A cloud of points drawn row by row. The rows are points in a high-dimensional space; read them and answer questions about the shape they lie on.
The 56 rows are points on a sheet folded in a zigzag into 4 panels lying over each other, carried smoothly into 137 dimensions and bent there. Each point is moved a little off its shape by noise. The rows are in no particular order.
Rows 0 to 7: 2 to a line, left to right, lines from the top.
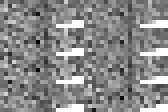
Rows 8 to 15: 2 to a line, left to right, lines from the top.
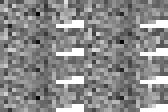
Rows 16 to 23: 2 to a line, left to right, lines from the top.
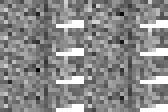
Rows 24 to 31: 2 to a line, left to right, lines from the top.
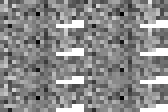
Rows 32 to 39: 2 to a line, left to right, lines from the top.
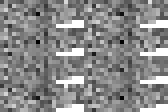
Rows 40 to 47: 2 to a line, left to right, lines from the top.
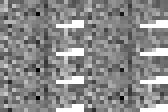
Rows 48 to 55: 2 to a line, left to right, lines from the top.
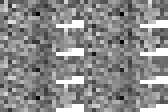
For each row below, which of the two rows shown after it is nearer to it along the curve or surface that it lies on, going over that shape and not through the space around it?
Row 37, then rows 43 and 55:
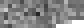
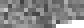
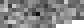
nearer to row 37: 43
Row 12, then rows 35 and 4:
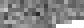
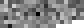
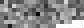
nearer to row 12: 35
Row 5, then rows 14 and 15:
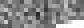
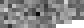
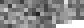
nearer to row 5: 15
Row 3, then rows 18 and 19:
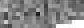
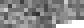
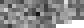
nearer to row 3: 18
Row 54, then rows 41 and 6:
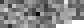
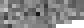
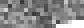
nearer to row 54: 6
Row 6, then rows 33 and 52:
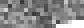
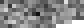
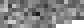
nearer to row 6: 33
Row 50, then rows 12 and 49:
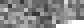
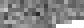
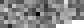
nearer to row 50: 49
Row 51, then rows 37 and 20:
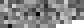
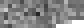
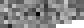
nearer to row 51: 20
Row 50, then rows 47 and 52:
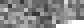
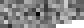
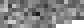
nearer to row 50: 47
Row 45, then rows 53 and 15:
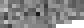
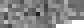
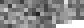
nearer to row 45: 53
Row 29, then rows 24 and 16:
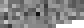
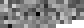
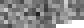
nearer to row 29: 24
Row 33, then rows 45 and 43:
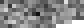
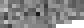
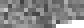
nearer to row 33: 43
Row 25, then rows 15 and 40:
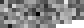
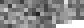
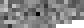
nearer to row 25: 15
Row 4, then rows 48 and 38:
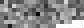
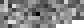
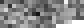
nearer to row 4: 38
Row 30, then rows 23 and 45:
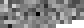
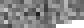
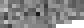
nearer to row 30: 45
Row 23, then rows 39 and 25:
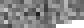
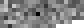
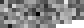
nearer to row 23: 25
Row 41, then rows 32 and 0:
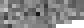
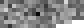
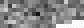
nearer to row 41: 0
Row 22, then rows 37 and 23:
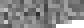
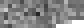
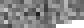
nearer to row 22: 37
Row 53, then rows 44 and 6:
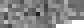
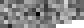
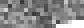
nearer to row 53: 6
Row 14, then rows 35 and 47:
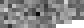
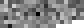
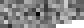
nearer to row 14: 47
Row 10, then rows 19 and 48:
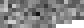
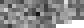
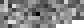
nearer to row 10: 48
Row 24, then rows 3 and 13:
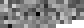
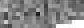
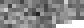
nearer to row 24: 3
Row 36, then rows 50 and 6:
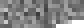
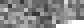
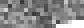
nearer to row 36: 6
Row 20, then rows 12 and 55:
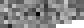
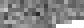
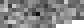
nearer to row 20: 55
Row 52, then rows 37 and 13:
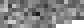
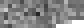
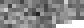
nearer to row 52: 37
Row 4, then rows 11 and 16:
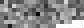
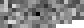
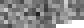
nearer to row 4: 16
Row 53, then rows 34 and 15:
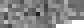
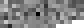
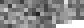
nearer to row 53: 34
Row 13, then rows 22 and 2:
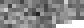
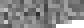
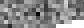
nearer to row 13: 22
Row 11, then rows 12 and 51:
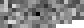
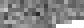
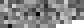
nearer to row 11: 12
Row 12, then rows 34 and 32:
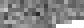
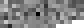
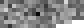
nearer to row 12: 34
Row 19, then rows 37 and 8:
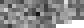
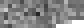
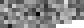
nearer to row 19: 8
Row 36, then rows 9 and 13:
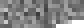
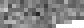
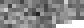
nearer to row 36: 13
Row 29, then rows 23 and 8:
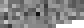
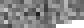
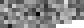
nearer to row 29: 23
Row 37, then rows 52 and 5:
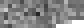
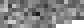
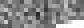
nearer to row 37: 52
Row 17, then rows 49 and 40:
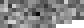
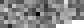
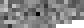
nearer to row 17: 40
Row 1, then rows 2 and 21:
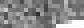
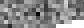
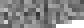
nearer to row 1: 21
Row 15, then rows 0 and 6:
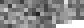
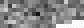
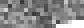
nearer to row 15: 6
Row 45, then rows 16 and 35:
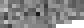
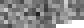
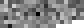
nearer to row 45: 35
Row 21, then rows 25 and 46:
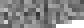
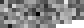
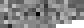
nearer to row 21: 46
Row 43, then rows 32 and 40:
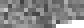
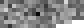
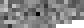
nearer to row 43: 32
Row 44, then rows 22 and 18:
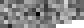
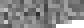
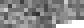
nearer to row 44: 18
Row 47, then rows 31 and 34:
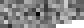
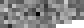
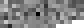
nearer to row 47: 31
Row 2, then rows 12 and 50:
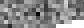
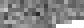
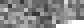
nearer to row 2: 50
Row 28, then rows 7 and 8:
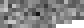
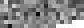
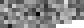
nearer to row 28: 7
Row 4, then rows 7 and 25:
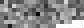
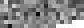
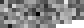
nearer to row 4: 25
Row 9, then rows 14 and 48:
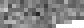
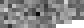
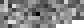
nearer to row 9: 48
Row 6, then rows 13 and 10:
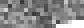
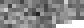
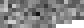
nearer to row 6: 13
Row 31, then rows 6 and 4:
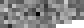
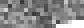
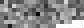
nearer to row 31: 4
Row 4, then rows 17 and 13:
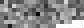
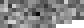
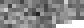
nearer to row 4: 13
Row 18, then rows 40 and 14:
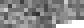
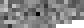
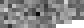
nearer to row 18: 14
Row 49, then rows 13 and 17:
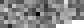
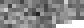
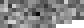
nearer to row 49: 13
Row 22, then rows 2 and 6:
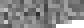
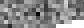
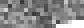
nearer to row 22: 6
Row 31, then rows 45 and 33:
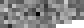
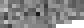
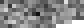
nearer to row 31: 33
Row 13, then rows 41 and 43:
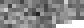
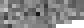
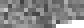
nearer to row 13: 43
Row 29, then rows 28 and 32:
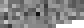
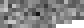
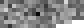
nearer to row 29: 28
